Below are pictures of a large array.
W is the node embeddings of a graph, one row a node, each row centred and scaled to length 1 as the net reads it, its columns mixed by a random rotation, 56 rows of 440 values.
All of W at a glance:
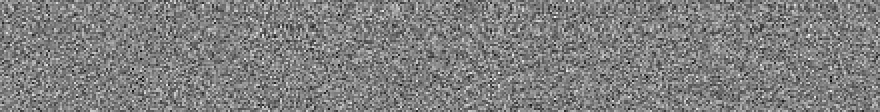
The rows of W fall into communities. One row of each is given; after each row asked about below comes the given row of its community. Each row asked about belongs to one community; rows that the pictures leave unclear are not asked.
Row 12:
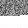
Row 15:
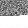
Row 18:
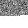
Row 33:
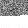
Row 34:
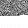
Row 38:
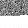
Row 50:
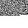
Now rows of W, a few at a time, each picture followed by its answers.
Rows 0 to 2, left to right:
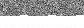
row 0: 33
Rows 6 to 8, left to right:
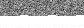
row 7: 18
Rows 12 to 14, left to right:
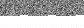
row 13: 12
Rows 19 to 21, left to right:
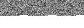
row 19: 34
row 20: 12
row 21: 33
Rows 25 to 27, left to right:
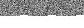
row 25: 18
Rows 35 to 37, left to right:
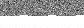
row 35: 33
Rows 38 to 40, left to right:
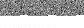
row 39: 50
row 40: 38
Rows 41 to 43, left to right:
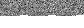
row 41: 18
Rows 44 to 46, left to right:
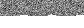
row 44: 12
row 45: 34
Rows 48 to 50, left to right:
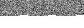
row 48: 15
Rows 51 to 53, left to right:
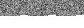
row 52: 33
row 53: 18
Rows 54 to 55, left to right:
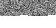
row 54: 38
